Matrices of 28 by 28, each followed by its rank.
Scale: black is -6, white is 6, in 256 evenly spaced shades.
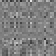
three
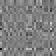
three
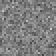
full rank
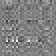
three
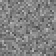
full rank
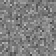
full rank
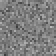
full rank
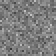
full rank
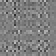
three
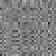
three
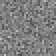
full rank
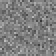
full rank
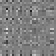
three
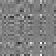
three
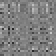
three
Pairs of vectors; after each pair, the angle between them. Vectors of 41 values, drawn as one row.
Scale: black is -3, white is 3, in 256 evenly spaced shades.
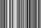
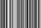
nearly parallel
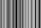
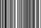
nearly opposite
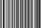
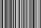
nearly opposite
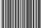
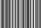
partly aligned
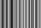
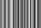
nearly opposite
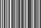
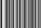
orthogonal
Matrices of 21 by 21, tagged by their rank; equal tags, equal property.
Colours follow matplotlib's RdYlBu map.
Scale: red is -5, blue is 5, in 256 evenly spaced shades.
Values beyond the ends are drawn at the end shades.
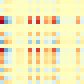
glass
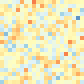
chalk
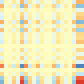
glass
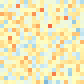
chalk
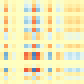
glass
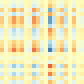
glass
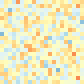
chalk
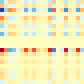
glass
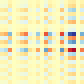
glass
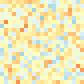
chalk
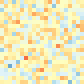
chalk
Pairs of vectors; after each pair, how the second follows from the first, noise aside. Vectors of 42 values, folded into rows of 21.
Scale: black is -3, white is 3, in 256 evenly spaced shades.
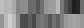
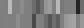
partly zeroed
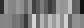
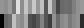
reversed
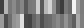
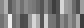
reversed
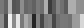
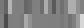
partly zeroed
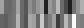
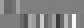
partly zeroed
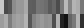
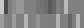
partly zeroed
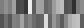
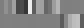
partly zeroed
